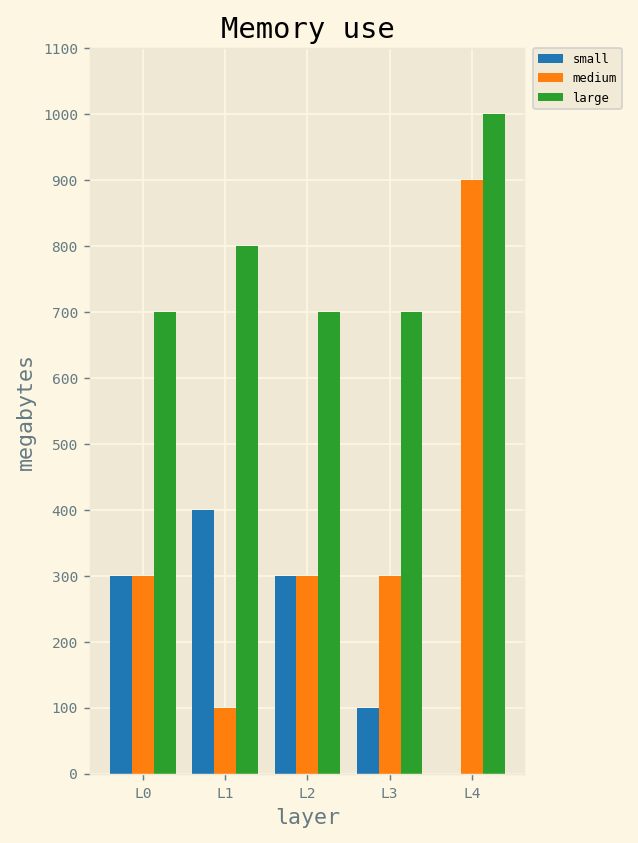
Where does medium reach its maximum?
L4
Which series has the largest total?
large
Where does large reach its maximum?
L4
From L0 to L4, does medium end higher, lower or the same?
higher
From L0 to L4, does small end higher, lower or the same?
lower
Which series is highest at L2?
large
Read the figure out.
Title: Memory use
x-axis: layer, ticks L0 L1 L2 L3 L4
y-axis: megabytes, ticks 0 100 200 300 400 500 600 700 800 900 1000 1100
Legend: small, medium, large
Values:
small: 300 400 300 100 0
medium: 300 100 300 300 900
large: 700 800 700 700 1000
